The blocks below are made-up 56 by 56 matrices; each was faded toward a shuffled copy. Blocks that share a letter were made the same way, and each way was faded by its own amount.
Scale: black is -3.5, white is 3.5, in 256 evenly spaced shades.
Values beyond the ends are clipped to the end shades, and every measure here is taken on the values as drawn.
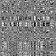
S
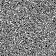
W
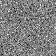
W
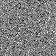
W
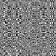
S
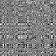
S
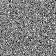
W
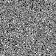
W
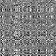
S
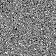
W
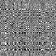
S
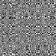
S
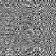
S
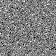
W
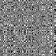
S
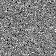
W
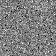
W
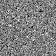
W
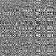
S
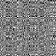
S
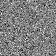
W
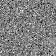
W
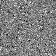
W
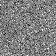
W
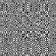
S
